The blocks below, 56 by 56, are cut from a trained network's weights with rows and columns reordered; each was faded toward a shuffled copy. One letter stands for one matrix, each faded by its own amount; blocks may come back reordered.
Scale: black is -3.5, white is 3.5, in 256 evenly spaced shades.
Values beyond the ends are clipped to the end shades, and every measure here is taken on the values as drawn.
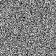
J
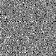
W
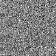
J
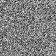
J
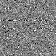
W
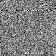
W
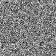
J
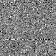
W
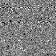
W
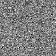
J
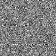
J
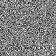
W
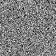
J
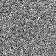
J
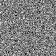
J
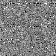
W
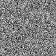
J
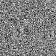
W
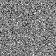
W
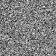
W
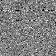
W
